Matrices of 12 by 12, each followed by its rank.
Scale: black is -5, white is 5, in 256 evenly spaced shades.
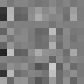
two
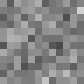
full rank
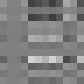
one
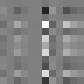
one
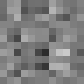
two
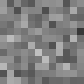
full rank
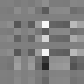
one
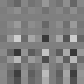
one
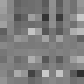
two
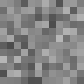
full rank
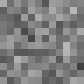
full rank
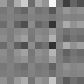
one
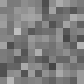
full rank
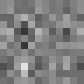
two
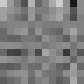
two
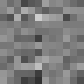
two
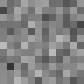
full rank
